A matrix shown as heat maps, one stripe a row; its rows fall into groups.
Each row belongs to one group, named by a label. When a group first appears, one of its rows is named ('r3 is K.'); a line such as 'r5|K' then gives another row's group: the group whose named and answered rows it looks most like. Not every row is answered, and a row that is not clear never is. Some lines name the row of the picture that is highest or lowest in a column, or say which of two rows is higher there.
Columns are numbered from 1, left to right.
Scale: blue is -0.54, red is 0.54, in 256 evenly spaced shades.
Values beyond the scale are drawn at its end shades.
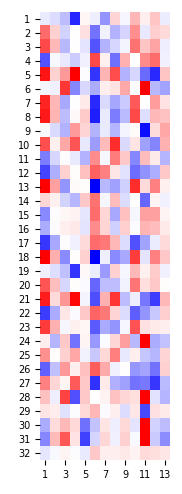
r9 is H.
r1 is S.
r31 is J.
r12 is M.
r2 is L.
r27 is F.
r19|S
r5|F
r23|L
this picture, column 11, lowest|9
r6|J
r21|F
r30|J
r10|F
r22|M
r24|J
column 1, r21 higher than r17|Yes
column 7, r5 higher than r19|Yes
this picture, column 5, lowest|31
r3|L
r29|H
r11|M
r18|L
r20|L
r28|J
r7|L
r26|M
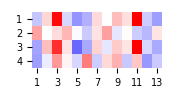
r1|J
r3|J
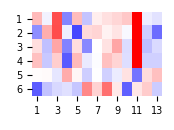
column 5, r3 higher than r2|Yes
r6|M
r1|J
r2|J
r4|J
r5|H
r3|J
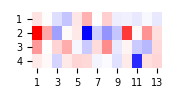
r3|F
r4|H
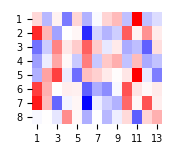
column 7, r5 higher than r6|Yes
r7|L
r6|L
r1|J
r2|L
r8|H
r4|M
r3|M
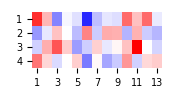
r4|L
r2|M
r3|J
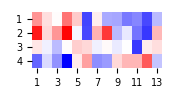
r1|F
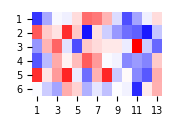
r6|H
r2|F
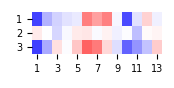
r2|H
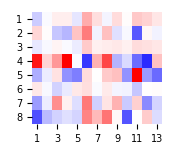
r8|M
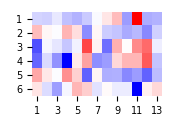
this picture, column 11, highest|1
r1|J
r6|H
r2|F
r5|F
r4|S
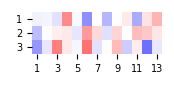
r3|M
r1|H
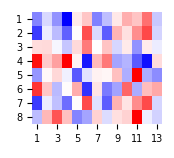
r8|J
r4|F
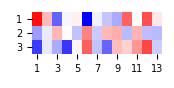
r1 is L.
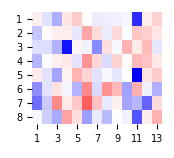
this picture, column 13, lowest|6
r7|M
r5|H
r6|M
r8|H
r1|H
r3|S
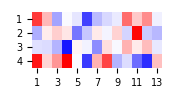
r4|F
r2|J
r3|S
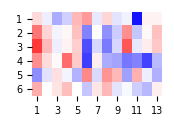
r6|F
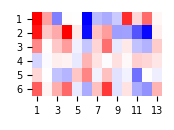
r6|F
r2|F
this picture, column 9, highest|4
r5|H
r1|L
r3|F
